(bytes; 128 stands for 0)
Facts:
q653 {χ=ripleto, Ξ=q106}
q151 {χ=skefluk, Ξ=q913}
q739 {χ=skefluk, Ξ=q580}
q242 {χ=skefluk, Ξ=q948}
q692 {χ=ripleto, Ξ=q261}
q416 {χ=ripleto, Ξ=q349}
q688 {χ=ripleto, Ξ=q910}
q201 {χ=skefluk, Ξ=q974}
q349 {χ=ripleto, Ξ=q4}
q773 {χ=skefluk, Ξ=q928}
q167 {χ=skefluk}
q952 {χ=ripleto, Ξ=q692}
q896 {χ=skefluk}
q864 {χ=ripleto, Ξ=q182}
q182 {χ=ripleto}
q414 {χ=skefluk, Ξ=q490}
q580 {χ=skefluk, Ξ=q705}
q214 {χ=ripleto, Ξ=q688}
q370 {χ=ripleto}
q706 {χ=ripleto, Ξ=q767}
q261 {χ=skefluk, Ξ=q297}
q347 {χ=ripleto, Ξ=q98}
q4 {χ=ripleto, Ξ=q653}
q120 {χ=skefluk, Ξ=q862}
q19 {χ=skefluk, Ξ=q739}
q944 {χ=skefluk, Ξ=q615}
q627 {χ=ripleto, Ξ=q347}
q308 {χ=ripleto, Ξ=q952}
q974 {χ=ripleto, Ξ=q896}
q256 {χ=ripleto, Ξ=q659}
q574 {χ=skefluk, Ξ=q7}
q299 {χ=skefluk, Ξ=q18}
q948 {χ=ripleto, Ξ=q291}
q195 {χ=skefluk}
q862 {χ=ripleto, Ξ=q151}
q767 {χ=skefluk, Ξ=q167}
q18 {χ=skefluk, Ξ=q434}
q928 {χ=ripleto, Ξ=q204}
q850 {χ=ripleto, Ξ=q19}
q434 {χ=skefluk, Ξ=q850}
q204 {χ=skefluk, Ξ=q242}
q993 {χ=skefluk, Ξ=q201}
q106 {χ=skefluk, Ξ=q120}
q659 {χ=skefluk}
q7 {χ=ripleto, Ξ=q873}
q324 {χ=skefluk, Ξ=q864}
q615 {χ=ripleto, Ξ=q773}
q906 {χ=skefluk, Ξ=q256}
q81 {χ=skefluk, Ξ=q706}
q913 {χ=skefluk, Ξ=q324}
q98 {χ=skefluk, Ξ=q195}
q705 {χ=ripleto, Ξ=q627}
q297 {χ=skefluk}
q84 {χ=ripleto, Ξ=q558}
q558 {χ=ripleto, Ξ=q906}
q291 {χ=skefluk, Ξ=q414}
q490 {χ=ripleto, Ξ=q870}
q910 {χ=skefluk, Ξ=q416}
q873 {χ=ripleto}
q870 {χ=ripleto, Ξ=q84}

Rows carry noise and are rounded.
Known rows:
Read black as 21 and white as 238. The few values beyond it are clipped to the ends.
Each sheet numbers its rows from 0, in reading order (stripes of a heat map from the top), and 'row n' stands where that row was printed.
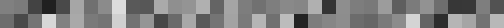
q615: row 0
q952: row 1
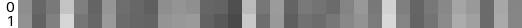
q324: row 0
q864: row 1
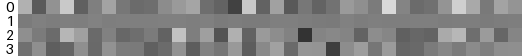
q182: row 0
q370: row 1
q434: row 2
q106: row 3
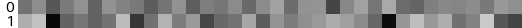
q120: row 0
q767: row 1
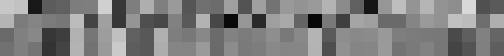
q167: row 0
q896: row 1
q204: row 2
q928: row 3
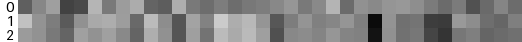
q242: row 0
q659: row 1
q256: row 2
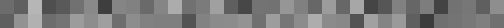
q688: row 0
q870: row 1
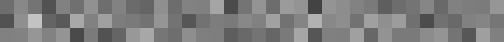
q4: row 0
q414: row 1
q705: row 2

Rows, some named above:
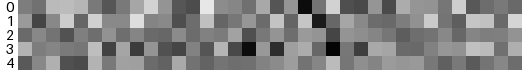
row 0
q7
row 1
q297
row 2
q4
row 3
q896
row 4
q948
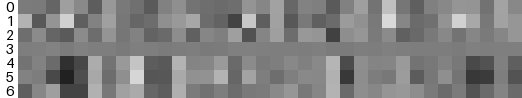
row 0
q151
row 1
q182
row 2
q653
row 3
q370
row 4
q928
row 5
q615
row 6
q242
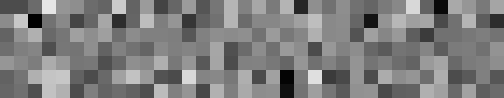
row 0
q308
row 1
q81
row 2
q870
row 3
q349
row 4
q19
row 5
q574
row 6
q299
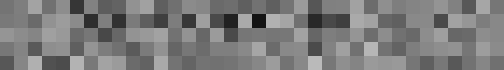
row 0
q627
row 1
q993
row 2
q739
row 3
q862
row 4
q948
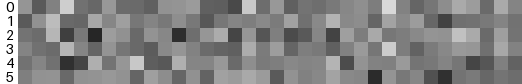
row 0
q864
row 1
q490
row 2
q195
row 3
q913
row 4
q928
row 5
q558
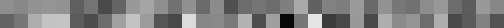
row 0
q580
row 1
q574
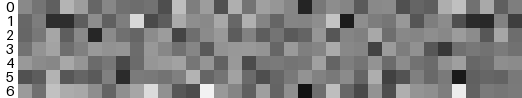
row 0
q18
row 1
q944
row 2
q347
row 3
q84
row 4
q739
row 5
q214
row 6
q873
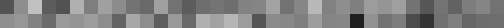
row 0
q291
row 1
q906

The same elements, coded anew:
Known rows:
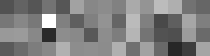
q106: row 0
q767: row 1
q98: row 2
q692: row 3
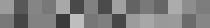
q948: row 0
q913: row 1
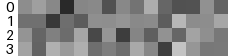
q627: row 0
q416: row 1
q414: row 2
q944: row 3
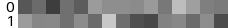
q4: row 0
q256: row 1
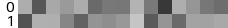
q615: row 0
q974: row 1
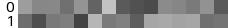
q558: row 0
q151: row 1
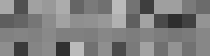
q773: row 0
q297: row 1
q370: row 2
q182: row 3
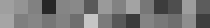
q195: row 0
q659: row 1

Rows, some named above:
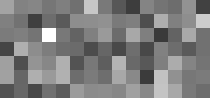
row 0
q659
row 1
q688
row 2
q167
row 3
q299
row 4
q204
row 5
q944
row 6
q653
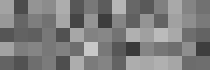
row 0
q204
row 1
q414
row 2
q120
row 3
q659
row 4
q862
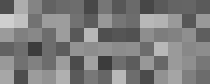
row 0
q850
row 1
q574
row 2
q84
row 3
q349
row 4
q490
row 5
q928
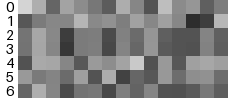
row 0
q873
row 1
q308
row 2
q580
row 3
q580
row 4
q896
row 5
q870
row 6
q739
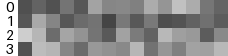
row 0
q106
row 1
q19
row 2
q7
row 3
q993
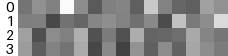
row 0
q81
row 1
q214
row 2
q242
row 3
q291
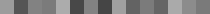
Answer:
q948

